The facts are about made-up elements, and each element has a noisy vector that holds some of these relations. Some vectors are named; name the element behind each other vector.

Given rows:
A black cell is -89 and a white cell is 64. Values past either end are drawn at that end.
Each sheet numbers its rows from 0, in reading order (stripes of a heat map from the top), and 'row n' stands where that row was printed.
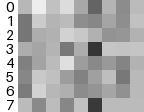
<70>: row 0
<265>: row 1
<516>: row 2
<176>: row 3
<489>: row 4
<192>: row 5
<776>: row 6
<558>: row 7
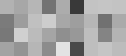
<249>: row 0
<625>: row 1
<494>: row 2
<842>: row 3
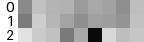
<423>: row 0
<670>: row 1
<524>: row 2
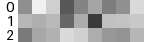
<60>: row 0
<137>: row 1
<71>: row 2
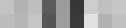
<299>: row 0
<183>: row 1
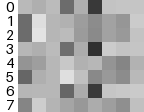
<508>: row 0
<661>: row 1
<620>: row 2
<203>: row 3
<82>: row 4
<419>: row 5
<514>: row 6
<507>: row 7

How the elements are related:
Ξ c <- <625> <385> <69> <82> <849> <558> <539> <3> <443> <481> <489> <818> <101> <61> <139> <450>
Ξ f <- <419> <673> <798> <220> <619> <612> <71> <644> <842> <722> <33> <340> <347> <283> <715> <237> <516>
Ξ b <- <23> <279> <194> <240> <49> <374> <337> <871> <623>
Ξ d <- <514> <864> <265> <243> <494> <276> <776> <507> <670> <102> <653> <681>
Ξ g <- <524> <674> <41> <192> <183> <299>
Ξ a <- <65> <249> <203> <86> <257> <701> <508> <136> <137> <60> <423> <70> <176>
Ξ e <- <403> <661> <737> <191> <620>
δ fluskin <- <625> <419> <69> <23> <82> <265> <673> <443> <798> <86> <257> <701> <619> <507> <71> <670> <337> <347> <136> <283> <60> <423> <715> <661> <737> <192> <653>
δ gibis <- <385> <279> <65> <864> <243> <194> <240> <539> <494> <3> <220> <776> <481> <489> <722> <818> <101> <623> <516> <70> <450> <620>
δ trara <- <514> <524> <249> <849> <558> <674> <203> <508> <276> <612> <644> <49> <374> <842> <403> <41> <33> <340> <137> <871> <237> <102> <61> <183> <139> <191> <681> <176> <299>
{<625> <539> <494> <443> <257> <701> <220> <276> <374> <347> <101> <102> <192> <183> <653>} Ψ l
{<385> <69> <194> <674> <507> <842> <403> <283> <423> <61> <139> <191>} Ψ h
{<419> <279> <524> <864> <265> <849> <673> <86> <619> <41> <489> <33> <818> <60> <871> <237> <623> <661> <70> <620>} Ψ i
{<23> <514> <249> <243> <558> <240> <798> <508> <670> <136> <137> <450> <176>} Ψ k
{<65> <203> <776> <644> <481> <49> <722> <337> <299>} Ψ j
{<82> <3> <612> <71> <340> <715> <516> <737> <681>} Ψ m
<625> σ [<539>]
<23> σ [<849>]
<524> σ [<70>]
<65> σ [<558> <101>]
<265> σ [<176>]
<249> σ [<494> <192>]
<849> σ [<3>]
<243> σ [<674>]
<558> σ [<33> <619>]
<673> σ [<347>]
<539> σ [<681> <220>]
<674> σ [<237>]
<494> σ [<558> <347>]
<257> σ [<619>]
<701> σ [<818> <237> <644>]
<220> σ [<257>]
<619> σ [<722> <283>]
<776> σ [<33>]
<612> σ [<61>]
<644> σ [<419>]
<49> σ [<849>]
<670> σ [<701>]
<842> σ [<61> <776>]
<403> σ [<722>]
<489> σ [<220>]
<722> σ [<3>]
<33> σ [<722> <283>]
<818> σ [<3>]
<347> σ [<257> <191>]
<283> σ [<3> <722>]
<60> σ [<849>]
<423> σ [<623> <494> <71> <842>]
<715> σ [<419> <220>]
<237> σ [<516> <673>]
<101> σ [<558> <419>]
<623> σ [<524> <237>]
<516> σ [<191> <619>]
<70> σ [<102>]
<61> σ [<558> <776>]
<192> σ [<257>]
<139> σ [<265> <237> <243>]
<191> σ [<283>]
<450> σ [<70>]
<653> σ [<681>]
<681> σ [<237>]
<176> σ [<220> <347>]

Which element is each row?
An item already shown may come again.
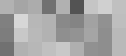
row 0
<681>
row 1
<864>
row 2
<65>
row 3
<283>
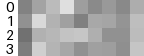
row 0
<489>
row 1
<194>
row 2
<283>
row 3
<670>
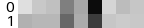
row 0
<524>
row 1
<514>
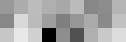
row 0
<3>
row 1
<337>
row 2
<49>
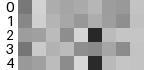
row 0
<737>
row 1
<507>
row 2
<33>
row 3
<265>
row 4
<33>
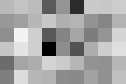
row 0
<871>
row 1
<82>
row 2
<60>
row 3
<49>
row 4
<715>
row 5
<864>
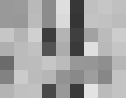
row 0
<644>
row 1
<644>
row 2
<849>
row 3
<276>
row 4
<722>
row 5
<86>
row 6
<374>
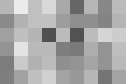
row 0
<70>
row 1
<818>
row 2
<403>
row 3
<623>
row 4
<243>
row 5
<539>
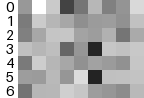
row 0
<23>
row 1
<670>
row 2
<101>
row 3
<41>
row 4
<670>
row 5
<237>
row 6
<798>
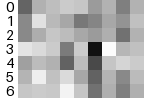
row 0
<347>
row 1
<279>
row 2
<443>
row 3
<102>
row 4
<191>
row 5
<70>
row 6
<450>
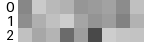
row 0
<136>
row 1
<481>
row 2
<674>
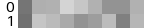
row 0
<516>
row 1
<653>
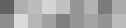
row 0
<220>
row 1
<240>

